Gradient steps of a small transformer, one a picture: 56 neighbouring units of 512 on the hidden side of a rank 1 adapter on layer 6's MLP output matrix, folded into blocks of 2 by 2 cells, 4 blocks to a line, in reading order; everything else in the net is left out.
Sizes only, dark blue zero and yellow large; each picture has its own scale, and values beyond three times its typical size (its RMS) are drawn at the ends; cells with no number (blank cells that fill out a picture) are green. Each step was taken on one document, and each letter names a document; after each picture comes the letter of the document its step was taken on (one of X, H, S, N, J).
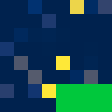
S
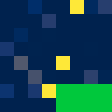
S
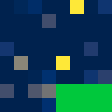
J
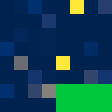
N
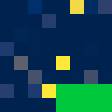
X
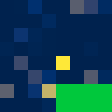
N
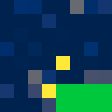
J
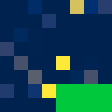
S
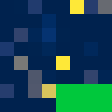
X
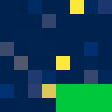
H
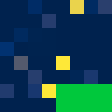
S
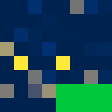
H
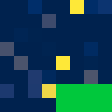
H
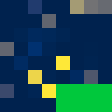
S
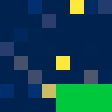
H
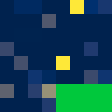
J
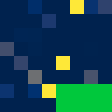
X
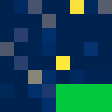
N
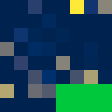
H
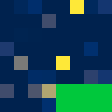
J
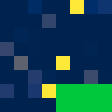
N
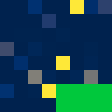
X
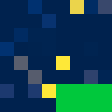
S
